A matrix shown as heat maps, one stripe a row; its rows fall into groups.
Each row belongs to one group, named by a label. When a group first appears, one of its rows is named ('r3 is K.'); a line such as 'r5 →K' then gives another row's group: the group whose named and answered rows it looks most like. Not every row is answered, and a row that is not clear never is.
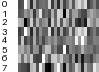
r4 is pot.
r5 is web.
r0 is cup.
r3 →cup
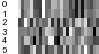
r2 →cup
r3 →web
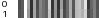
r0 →cup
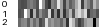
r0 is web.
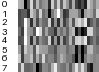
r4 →cup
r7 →pot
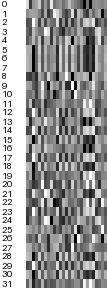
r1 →web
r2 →cup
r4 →web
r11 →pot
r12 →cup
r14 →cup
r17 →cup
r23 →cup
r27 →web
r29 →cup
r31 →pot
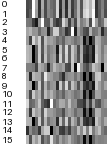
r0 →cup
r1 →cup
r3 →web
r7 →web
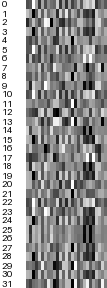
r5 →cup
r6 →pot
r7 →web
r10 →cup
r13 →web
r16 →pot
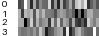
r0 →cup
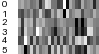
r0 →web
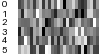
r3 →pot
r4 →cup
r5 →web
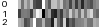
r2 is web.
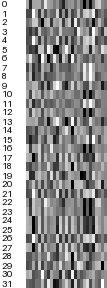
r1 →cup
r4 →cup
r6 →web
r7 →pot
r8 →pot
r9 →web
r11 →pot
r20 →web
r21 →cup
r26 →cup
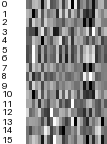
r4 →web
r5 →cup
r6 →cup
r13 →web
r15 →web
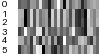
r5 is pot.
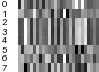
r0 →pot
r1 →web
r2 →cup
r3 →cup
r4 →cup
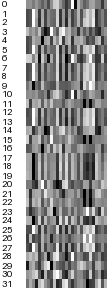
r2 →cup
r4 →web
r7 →cup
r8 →cup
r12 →cup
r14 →pot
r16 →web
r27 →cup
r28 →web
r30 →web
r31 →web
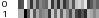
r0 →cup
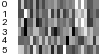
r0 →pot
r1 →cup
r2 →pot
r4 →web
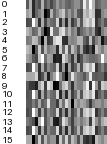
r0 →pot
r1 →pot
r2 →cup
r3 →pot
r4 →web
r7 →cup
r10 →cup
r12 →cup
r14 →cup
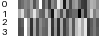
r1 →web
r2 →cup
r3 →cup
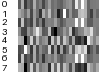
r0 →pot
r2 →pot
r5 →cup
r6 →pot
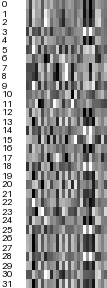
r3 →pot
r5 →cup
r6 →pot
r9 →cup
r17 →web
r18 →pot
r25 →pot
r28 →pot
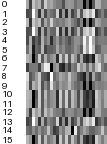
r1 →cup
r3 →cup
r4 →pot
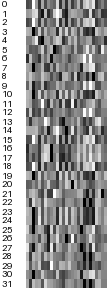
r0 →cup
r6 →pot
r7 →pot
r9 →pot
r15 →cup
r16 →pot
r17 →pot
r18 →cup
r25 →pot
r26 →web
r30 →pot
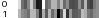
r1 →web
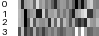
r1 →pot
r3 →pot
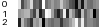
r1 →web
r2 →pot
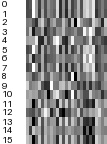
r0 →cup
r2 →web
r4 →web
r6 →pot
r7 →cup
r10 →web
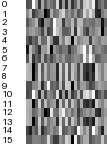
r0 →cup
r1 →pot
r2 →web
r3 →web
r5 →pot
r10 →cup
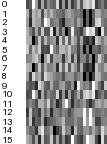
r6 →web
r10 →cup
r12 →pot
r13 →pot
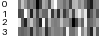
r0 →pot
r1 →cup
